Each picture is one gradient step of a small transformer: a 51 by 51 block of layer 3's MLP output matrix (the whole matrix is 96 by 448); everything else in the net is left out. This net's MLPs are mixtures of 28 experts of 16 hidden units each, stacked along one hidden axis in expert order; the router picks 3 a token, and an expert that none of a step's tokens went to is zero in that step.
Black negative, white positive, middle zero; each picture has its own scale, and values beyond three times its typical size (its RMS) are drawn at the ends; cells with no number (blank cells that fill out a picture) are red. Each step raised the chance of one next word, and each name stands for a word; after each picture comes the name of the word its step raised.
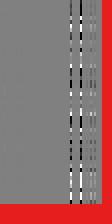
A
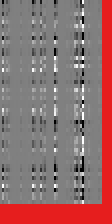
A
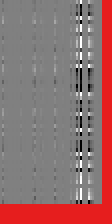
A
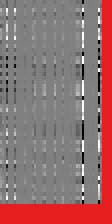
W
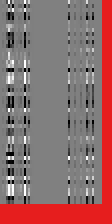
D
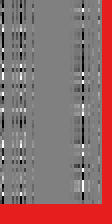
D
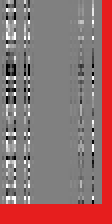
W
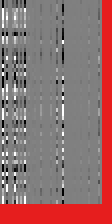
A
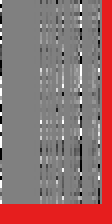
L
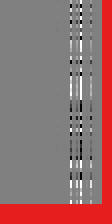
L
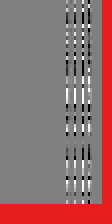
L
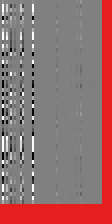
W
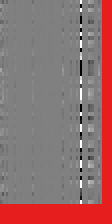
L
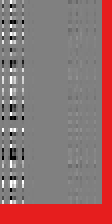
L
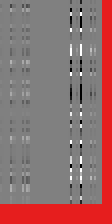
D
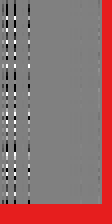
A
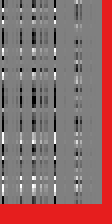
D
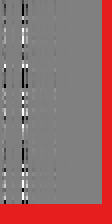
A
